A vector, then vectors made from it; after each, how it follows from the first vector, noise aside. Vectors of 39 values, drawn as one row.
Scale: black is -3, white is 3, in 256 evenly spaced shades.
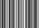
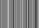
partly zeroed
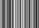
reversed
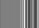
partly zeroed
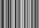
wrapped around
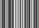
reversed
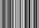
reversed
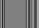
partly zeroed
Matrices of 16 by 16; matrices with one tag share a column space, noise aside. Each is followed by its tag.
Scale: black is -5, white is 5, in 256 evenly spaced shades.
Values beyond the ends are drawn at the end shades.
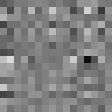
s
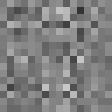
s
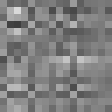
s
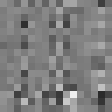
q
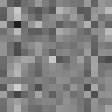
s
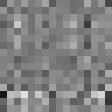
q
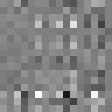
q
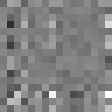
q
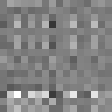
q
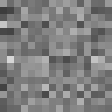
s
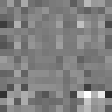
q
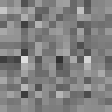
s
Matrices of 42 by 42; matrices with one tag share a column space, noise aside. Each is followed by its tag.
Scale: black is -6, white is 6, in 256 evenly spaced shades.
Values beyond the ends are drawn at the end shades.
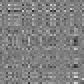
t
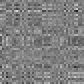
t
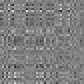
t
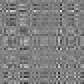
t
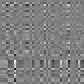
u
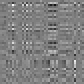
u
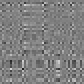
u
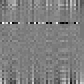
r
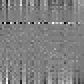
r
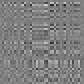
u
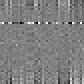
r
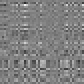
u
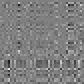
u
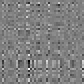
u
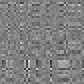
u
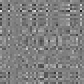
t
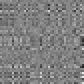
t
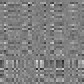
u
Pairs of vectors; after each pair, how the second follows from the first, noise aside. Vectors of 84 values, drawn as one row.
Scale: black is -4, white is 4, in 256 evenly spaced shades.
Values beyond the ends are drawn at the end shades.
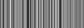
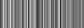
sign-scrambled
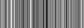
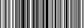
scaled up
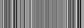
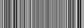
copied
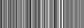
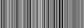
sign-scrambled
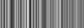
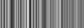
copied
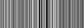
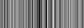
sign-scrambled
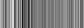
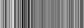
copied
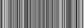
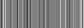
partly zeroed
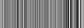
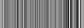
copied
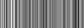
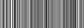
sign-scrambled
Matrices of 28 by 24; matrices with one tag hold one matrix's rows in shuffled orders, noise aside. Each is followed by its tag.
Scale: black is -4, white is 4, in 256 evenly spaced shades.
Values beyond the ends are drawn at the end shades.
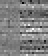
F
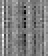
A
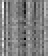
A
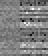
F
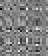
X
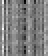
A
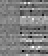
F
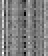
A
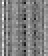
A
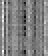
A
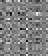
X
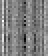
A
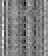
A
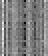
A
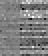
F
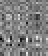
X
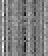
A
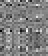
X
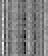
A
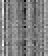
A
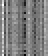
A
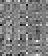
X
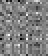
X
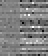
F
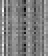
A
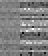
F
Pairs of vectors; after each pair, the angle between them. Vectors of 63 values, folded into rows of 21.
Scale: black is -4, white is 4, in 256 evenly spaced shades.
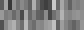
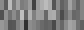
nearly opposite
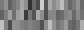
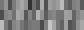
nearly parallel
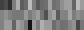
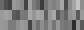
partly aligned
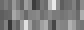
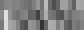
partly opposed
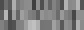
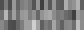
nearly parallel
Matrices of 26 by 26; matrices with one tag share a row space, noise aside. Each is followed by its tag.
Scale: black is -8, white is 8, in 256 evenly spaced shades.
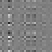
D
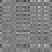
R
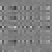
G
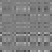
R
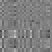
G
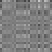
R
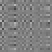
G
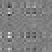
D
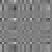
G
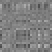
R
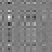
D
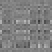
R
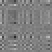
G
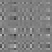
G
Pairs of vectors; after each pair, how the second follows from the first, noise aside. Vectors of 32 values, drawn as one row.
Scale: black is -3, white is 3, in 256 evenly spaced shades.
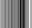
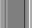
partly zeroed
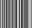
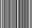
partly zeroed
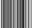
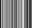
negated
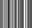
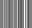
partly zeroed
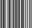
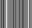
partly zeroed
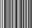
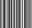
wrapped around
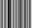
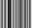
copied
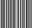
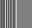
partly zeroed
